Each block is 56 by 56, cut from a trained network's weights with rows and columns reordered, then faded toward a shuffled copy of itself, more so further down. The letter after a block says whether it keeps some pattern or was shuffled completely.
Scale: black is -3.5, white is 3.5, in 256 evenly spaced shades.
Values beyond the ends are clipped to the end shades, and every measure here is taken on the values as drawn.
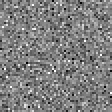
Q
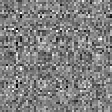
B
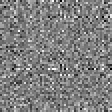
B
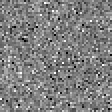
Q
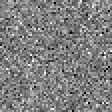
Q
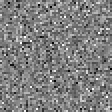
Q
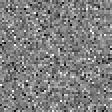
Q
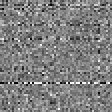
B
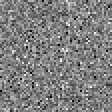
Q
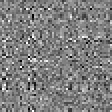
B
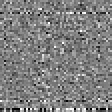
B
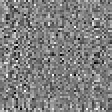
B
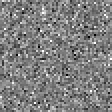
Q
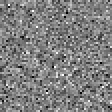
Q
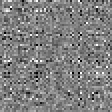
B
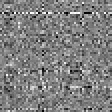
B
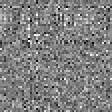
B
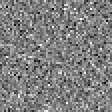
Q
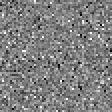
Q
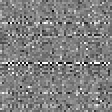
B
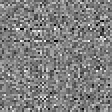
B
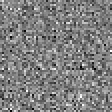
B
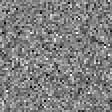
Q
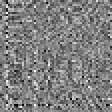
B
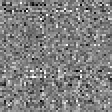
B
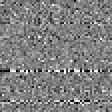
B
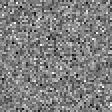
Q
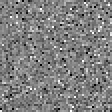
Q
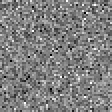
Q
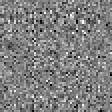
B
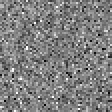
Q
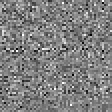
B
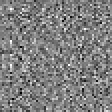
B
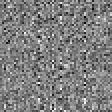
B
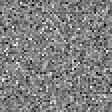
Q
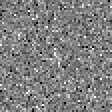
Q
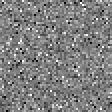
Q
